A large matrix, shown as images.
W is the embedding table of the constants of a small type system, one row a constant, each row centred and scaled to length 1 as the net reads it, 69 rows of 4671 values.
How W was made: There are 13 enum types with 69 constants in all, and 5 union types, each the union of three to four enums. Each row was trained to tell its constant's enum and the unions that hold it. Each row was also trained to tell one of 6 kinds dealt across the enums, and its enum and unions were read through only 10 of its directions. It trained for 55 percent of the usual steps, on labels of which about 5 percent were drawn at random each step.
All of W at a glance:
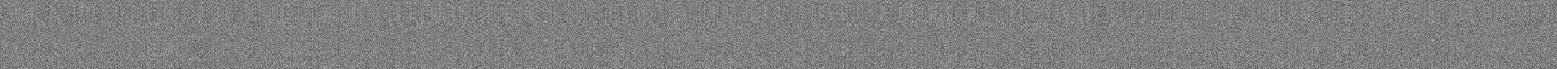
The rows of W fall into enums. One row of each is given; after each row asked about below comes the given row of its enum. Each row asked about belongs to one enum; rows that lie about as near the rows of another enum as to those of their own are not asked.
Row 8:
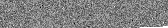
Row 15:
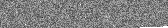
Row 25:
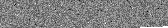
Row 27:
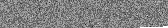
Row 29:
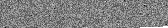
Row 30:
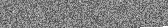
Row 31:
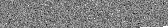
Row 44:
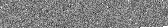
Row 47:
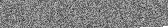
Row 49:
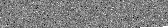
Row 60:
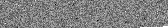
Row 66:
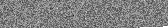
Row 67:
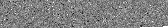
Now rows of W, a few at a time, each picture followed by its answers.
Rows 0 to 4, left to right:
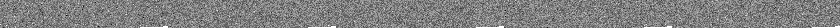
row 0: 44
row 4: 66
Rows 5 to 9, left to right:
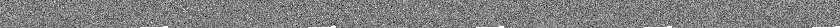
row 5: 44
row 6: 29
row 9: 30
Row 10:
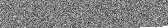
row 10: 49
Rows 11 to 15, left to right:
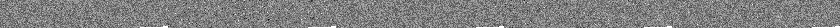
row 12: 60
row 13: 47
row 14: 15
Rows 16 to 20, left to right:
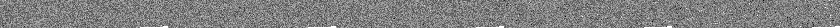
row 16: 15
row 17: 8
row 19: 47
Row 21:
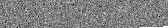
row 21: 67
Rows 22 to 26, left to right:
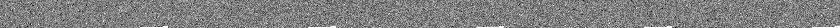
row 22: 67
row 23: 49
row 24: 25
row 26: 49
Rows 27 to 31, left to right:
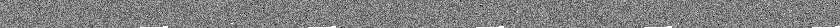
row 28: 47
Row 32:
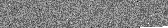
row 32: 44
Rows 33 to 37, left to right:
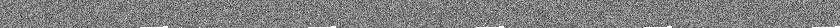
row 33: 30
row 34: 25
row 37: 30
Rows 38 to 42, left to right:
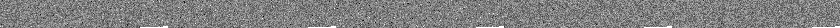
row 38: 47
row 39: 67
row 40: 67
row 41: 15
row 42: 27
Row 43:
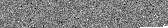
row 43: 60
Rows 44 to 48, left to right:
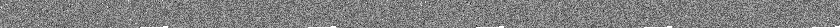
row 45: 27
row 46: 60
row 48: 44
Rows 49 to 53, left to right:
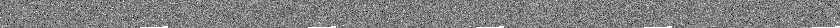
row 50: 66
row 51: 60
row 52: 47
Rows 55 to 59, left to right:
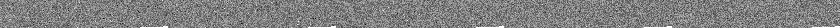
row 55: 44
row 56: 27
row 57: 15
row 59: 25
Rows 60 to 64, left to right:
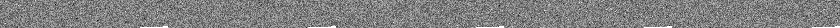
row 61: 29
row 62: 66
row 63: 8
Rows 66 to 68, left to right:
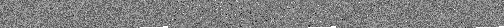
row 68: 15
